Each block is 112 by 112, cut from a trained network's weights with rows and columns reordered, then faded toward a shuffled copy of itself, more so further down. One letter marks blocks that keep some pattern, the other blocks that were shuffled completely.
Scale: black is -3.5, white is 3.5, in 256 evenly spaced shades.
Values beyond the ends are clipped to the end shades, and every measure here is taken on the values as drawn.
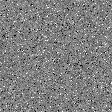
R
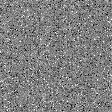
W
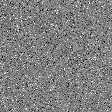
R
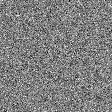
R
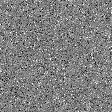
R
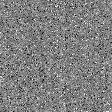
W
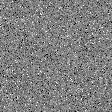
R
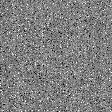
W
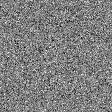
R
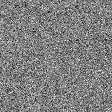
W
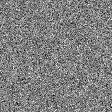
W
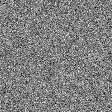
R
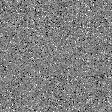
W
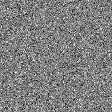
W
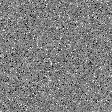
R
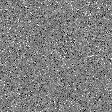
R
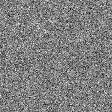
R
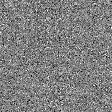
W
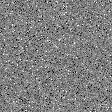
R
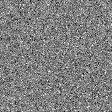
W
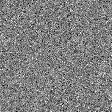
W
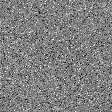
R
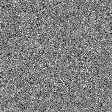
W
